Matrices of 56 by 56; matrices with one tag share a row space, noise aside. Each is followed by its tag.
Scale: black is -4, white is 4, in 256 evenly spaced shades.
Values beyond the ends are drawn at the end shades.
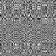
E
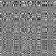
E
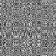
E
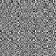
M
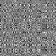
E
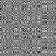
E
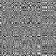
E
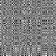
E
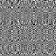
M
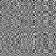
M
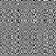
M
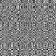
M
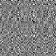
M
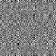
M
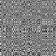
E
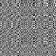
M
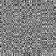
E
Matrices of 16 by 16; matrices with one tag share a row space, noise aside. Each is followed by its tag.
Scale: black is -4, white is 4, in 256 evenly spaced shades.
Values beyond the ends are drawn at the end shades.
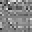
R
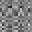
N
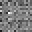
R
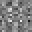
N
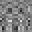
N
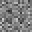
N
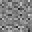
N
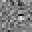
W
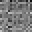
R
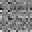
R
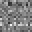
R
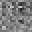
W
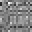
R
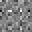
N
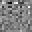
N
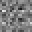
W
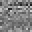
R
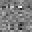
W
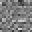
W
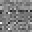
R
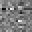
W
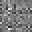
R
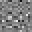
N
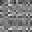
R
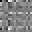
R
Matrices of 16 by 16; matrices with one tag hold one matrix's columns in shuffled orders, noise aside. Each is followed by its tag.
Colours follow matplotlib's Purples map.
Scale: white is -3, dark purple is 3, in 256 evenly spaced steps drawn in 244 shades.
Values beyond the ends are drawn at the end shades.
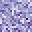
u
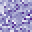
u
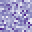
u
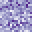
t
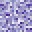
u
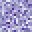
u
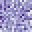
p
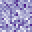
t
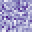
p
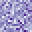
u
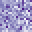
p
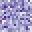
p
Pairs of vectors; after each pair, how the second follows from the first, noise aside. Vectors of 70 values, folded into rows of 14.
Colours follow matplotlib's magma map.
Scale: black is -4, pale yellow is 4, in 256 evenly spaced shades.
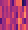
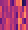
copied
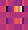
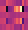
copied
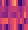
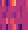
partly zeroed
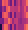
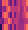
copied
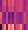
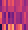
copied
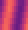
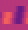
partly zeroed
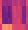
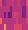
partly zeroed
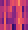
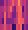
copied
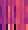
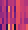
copied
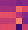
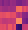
copied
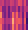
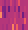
partly zeroed
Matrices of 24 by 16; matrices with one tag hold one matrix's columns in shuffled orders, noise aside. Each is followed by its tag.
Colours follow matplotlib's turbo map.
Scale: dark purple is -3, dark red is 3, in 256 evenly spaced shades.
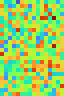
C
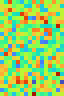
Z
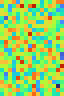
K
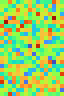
Z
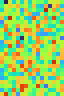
C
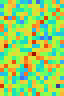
C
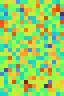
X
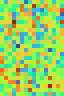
X
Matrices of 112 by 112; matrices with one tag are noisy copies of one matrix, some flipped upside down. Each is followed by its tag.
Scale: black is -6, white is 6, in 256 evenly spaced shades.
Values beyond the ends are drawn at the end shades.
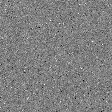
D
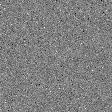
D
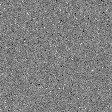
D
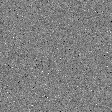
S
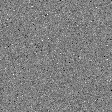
S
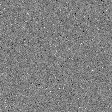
D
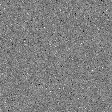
D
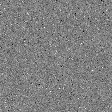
D
